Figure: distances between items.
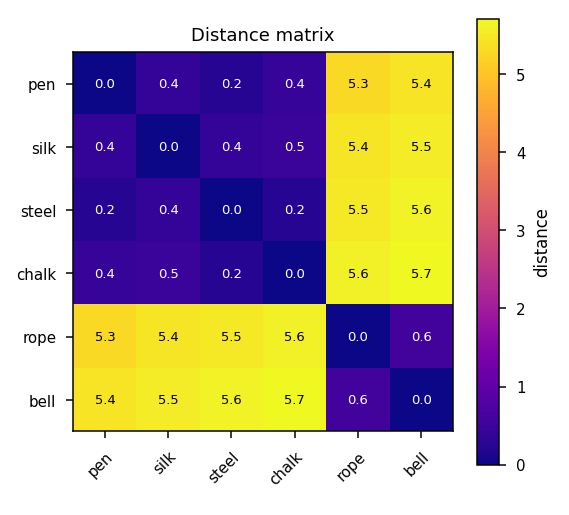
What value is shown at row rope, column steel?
5.5
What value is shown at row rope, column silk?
5.4
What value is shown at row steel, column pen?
0.2
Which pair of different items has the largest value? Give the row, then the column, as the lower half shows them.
bell, chalk
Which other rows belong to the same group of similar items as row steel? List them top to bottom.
pen, silk, chalk
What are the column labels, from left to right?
pen, silk, steel, chalk, rope, bell
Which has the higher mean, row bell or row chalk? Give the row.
bell
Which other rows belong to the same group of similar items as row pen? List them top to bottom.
silk, steel, chalk
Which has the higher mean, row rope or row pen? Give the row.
rope
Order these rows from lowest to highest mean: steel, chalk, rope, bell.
steel, chalk, rope, bell
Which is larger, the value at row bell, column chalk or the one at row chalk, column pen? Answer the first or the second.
the first
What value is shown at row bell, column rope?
0.6
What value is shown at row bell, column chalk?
5.7
